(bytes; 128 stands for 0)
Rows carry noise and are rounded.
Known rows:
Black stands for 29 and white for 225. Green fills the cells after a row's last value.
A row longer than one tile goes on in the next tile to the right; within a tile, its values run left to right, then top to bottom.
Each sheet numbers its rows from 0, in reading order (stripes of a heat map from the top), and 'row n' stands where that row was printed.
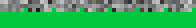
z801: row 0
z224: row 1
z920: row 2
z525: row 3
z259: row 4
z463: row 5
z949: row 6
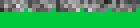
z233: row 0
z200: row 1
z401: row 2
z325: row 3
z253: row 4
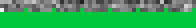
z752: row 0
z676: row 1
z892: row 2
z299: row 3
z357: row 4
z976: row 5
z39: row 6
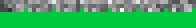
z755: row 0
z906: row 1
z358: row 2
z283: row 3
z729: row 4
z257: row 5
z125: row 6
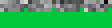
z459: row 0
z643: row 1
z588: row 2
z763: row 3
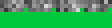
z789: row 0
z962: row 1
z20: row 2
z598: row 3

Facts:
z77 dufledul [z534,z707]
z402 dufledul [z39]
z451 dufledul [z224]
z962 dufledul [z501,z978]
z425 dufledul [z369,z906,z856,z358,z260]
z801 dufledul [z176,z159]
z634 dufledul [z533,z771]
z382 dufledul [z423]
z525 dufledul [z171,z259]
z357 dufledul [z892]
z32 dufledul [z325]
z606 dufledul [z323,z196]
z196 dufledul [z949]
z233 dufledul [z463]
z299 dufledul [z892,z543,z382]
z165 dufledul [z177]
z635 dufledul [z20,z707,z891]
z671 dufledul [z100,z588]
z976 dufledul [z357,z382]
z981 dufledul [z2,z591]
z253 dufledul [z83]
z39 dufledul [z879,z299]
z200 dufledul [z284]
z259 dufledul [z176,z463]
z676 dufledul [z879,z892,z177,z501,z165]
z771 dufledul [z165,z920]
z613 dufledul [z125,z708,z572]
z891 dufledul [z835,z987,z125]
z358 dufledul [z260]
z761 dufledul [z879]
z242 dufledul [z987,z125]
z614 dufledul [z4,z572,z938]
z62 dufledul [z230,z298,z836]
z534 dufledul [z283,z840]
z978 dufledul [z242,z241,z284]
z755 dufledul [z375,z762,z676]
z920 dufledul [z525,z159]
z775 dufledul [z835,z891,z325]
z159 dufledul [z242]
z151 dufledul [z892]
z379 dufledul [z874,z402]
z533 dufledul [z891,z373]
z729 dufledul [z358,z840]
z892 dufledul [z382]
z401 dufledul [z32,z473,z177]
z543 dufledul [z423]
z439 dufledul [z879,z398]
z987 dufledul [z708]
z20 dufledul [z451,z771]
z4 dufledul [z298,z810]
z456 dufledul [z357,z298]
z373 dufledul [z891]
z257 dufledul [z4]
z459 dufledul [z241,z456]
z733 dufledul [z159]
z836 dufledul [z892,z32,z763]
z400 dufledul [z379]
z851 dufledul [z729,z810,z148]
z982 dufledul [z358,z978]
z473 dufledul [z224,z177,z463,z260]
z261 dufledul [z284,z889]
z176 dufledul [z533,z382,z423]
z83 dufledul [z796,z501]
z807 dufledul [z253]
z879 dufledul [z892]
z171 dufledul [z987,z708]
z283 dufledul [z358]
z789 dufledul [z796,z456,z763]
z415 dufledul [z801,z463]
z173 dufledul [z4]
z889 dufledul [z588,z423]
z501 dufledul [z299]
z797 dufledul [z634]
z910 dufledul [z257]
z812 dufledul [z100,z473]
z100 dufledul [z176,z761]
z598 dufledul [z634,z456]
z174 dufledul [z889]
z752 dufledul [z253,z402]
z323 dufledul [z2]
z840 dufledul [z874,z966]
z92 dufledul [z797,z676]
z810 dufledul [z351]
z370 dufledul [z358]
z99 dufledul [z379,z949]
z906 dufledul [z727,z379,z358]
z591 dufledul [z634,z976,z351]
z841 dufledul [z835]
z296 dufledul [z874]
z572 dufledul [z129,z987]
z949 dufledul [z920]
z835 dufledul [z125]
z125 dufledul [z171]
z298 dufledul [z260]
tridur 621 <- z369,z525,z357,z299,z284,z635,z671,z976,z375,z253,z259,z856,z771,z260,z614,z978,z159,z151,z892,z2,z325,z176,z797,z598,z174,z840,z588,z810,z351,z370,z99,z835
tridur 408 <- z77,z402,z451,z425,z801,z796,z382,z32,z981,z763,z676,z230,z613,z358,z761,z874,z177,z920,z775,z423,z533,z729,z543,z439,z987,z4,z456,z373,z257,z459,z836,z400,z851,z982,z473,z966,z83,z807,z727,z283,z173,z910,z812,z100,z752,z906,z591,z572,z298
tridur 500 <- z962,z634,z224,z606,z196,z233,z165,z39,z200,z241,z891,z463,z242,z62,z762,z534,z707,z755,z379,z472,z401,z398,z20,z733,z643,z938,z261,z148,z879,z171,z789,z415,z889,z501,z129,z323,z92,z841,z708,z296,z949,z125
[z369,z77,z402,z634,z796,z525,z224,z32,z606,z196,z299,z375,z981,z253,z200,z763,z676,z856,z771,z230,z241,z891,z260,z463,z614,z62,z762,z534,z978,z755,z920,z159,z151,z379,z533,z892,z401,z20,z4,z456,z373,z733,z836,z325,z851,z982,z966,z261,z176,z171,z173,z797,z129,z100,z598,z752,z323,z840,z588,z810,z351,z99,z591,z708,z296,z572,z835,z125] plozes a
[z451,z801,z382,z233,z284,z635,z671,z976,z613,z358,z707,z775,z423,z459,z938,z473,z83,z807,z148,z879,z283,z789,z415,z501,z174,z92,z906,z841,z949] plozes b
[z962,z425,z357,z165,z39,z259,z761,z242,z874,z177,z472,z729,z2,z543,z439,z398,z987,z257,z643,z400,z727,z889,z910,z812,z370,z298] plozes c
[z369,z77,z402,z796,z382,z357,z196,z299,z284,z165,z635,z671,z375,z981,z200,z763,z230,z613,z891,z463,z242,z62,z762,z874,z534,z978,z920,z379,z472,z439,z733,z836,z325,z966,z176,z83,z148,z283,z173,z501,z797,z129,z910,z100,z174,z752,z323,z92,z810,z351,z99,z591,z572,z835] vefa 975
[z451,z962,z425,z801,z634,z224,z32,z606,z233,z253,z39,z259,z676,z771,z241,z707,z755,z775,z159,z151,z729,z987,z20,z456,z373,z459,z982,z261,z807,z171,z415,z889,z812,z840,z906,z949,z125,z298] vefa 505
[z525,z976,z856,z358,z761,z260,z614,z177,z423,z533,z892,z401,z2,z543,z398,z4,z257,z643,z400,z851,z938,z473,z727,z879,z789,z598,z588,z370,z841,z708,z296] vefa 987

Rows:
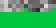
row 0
z987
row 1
z879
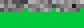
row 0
z375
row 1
z32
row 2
z173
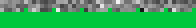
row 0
z456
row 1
z978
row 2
z402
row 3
z707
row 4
z812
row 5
z771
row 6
z159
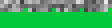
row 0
z177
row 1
z807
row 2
z851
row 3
z606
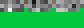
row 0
z370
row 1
z840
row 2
z572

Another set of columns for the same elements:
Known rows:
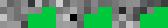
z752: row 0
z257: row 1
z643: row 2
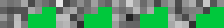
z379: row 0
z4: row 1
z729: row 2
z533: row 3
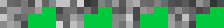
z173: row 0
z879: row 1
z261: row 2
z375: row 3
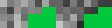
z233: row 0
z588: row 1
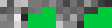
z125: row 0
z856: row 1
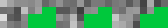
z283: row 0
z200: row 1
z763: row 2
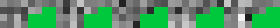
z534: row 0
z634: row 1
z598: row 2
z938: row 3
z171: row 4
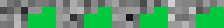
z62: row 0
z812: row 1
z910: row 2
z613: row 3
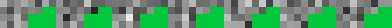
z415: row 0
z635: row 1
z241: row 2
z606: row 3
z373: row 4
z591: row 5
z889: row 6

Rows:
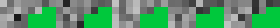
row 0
z298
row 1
z253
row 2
z775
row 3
z284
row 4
z177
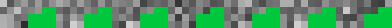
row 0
z456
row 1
z92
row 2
z165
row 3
z99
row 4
z962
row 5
z501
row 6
z357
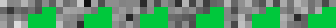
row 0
z841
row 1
z676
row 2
z439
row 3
z259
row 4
z949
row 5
z425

